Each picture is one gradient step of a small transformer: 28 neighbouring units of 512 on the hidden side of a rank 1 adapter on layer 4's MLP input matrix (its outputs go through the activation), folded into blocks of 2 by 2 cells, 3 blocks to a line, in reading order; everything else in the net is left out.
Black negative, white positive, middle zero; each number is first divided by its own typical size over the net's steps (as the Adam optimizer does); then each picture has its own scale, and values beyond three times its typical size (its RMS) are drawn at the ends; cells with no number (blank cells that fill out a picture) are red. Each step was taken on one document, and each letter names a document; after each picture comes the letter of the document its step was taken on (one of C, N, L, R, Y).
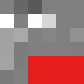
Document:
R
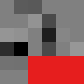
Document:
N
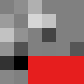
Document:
R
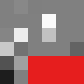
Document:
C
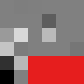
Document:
C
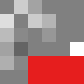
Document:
R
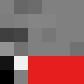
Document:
C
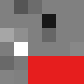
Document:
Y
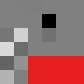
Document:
C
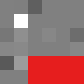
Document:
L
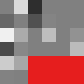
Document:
R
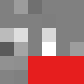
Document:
N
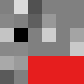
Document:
R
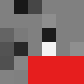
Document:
N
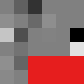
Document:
R
